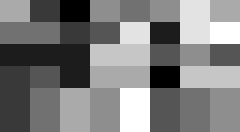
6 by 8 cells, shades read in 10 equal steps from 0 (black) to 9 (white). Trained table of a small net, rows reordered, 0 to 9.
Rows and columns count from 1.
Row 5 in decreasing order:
9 6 5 5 4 4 3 2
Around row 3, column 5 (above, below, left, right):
8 6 7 3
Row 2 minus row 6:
2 0 -4 -2 -1 -2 4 4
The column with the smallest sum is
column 6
